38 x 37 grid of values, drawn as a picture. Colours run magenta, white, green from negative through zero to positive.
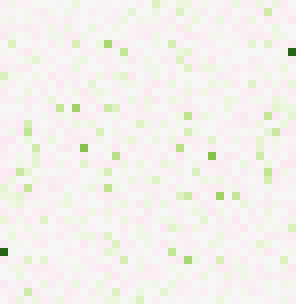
The values are skewed, with a long tail toward high values. It looks the same turned upside down. Overall the values sit about 50% of the way up the scale. No overall slope runs across the table. No regular stripes run through it.
